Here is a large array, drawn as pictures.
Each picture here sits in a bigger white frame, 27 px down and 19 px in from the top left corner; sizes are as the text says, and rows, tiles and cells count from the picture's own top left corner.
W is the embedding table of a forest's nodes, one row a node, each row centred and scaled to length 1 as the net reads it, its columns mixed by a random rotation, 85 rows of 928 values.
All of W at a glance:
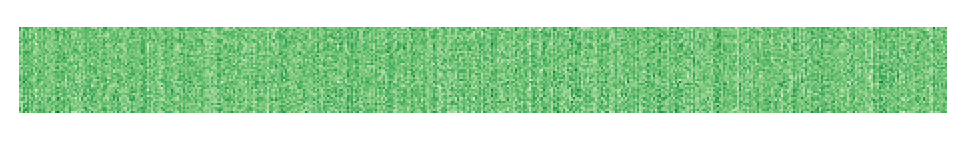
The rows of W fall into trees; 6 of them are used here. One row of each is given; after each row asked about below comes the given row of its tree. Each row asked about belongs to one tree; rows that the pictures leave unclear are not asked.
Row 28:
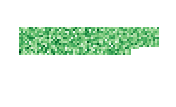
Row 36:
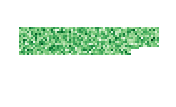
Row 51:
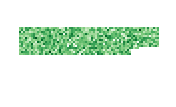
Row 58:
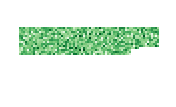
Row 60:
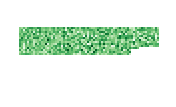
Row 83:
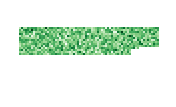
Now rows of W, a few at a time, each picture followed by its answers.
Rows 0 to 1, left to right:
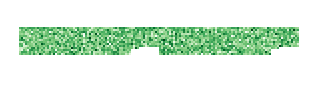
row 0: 58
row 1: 36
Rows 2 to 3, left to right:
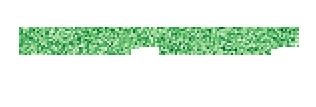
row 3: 36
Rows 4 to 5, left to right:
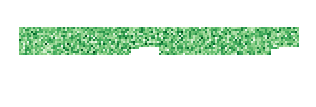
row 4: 60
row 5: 51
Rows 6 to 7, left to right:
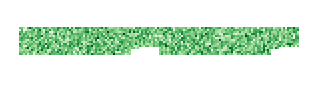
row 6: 28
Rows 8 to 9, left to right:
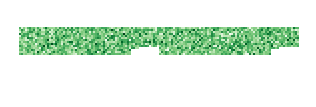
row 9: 51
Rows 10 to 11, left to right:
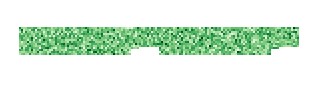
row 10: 28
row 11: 51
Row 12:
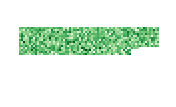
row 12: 36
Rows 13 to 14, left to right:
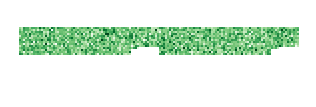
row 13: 60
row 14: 36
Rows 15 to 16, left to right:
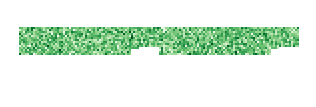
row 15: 83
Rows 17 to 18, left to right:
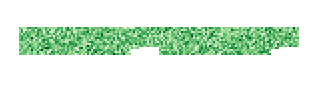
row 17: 28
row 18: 51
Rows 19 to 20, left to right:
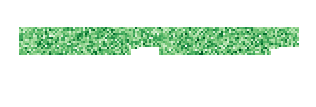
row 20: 28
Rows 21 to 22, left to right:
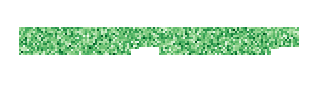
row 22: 28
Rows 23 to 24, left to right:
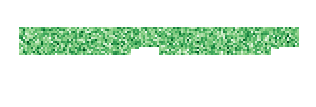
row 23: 58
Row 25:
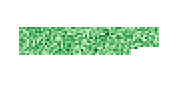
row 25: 60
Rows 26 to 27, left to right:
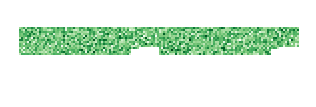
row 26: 60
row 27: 36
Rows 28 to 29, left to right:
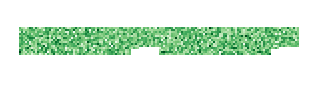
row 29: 51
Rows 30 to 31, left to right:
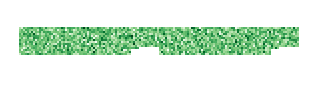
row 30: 60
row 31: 51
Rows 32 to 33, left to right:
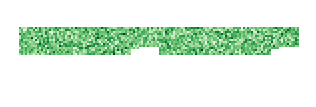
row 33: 83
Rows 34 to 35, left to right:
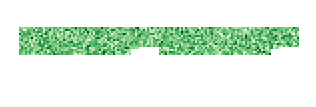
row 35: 51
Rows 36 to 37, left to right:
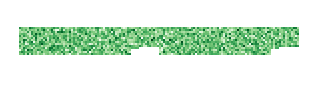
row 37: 58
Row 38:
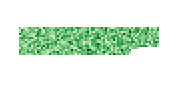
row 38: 28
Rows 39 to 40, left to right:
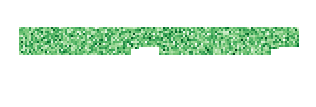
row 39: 51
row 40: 60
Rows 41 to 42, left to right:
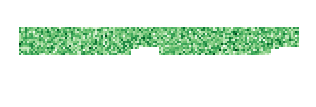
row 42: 58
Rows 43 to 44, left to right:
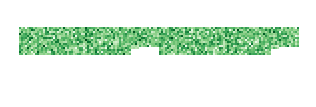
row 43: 28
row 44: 28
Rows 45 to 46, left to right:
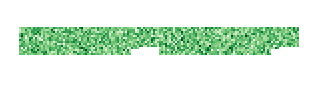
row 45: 36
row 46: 51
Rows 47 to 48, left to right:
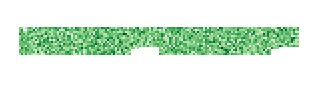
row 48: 36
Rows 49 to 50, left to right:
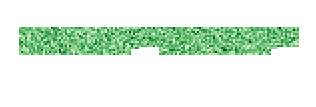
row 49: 51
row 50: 36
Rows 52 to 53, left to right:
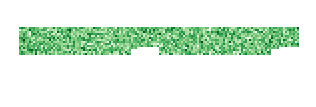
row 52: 36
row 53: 83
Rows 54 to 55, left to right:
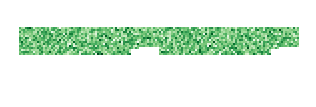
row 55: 51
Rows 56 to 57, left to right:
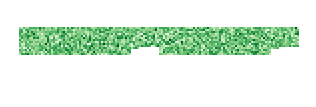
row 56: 60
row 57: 58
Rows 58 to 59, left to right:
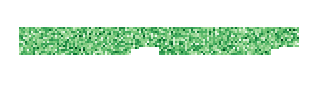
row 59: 36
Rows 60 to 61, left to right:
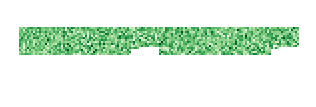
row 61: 51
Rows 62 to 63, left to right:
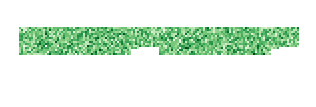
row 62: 28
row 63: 28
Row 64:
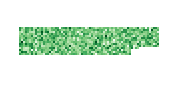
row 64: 51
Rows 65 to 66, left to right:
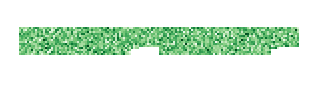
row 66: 60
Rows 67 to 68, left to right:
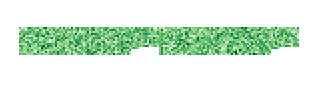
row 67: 28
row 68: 28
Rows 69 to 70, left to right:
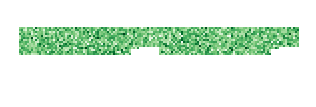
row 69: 28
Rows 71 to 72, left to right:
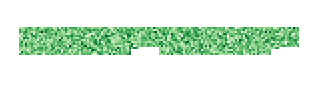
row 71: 51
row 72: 51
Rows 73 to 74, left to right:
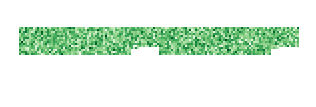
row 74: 28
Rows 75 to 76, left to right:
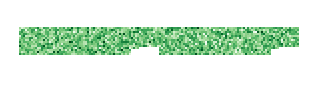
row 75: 28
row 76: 83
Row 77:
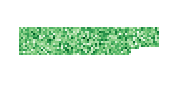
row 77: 60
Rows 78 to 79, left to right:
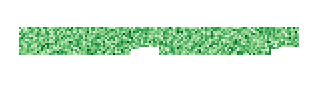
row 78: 28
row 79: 51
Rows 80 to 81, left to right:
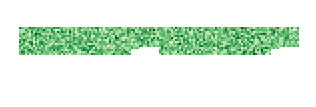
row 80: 36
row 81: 28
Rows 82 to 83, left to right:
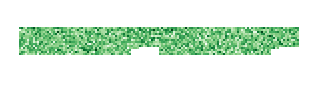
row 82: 36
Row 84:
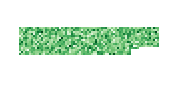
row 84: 51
